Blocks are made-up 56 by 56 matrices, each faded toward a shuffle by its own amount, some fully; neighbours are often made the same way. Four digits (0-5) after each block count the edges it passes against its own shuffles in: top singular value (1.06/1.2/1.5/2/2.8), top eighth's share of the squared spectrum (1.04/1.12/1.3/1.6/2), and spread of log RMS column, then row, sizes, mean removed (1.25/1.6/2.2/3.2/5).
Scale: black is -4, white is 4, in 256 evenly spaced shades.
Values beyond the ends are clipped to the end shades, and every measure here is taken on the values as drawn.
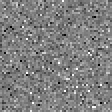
0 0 0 0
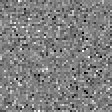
2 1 0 0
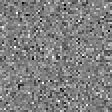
3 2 1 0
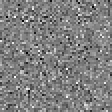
3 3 1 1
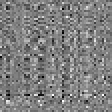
4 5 3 3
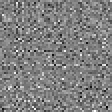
4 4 2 2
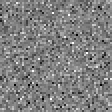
0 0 0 0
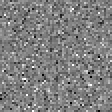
1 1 0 0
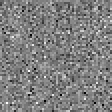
3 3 1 1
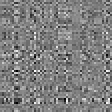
4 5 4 3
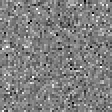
2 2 0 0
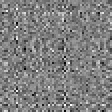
4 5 3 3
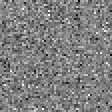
2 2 0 0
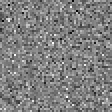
2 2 0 0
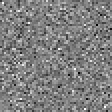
3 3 1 1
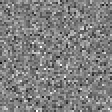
2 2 0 1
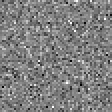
2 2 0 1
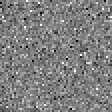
1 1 0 0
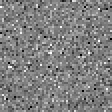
1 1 0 0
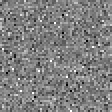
0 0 0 0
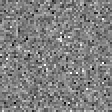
0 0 0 0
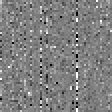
3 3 3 0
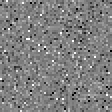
0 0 0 0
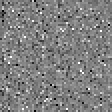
0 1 1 0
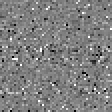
1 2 0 1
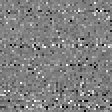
2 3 0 2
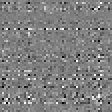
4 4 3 4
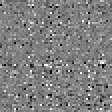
3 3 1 2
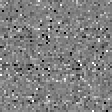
2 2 0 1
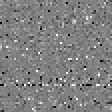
3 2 0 1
